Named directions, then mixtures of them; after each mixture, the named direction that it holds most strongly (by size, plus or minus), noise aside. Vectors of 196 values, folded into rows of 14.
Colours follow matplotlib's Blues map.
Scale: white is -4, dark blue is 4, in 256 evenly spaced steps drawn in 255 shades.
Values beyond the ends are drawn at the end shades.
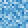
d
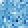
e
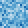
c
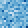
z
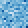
z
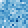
e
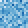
d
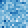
e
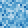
c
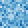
c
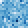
e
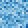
d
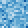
z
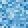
c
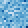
z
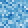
c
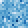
e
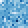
e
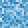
d
